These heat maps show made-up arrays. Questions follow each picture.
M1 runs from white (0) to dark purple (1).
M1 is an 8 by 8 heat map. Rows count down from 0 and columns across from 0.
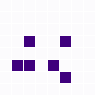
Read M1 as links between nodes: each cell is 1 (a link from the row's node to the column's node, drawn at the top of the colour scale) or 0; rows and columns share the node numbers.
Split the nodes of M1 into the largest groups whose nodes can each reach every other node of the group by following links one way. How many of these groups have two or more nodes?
0
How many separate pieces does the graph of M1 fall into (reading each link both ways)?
3
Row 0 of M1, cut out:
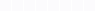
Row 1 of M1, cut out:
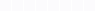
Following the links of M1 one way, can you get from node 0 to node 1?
no
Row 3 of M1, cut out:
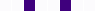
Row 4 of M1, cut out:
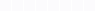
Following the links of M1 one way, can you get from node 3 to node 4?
yes
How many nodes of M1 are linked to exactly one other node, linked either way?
3
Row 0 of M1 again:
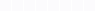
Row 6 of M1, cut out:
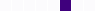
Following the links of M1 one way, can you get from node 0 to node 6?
no
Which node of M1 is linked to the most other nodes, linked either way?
node 5
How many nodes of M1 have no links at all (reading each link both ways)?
2
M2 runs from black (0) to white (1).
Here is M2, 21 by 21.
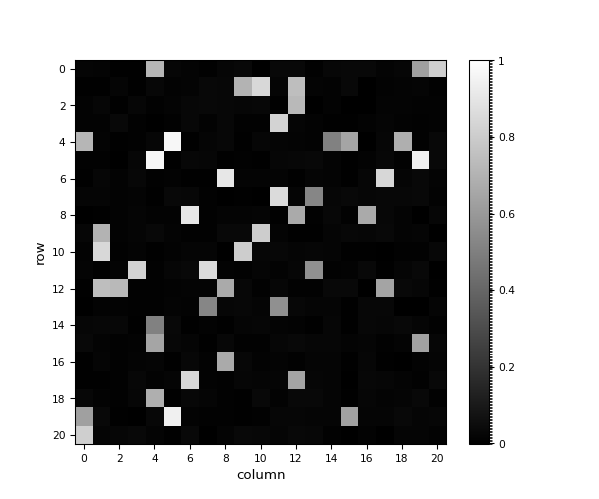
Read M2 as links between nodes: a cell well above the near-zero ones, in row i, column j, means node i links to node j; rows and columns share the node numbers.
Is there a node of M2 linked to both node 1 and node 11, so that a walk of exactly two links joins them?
no
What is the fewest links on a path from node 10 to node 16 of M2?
4
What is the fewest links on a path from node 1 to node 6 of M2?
3
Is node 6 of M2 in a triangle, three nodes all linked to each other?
no
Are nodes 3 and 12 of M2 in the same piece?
no
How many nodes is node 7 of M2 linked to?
2
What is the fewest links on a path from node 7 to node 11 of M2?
1
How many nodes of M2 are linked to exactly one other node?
6
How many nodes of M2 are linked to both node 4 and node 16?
0
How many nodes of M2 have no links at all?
0
